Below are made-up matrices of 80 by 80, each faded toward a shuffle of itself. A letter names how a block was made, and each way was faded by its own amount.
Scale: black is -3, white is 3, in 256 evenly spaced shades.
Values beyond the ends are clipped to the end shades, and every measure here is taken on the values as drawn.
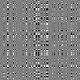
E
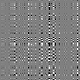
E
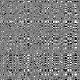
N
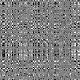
N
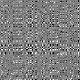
N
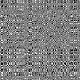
N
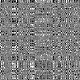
N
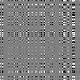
E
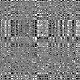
N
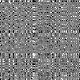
N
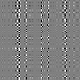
E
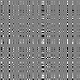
E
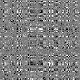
N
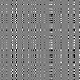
E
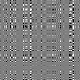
E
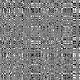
N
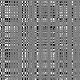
E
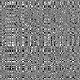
N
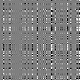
E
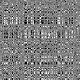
N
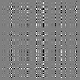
E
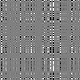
E
